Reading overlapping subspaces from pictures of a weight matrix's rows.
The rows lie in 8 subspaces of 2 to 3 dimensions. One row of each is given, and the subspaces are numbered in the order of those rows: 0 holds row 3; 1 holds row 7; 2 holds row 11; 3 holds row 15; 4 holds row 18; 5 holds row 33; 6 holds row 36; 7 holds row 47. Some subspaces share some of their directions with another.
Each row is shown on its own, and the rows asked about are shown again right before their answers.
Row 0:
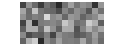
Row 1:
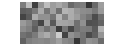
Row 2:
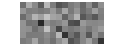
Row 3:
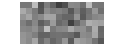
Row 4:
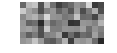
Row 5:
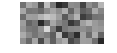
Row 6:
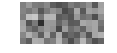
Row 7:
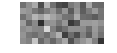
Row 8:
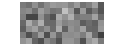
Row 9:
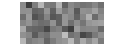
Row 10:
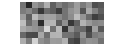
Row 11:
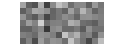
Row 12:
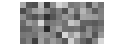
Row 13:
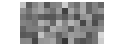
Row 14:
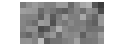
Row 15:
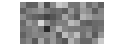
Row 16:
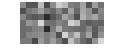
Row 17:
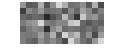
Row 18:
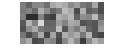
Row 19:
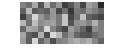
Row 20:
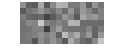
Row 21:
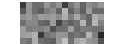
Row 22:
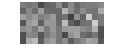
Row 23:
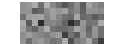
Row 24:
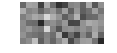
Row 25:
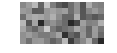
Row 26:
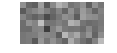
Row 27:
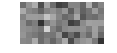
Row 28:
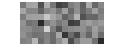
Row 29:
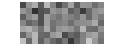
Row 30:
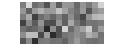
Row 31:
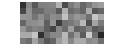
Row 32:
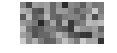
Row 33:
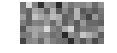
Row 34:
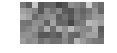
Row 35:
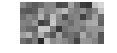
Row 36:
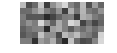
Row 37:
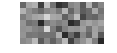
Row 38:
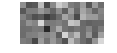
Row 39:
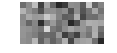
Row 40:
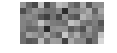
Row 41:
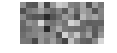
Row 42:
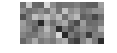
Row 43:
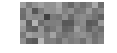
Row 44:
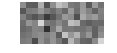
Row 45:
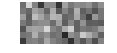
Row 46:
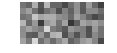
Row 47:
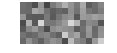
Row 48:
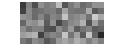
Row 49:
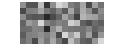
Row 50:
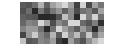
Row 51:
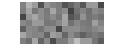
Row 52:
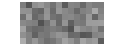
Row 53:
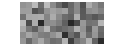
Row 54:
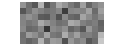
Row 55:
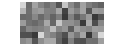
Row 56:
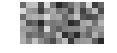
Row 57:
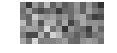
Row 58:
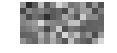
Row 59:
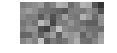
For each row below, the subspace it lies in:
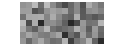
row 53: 7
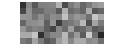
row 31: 6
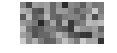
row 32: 5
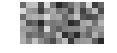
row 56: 3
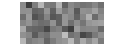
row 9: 5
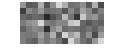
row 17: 1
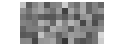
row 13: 6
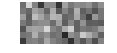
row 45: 5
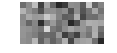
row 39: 0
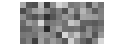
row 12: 2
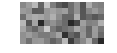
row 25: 7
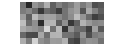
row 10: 1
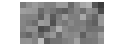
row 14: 3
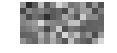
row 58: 1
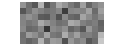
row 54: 4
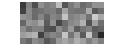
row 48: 6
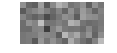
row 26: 2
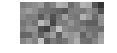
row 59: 3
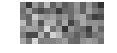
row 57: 1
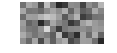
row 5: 3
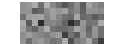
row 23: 7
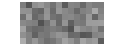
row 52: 5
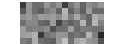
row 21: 6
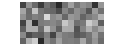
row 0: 7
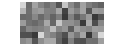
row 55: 6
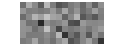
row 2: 0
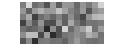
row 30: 1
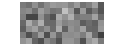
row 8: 4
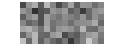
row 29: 2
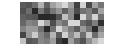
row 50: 2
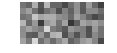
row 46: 1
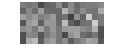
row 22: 3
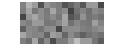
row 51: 1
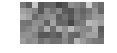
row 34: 0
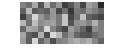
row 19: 1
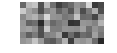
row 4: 3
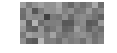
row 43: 7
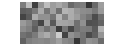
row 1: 0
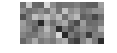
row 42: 0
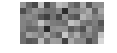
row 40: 4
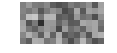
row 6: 4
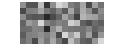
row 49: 3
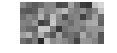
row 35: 3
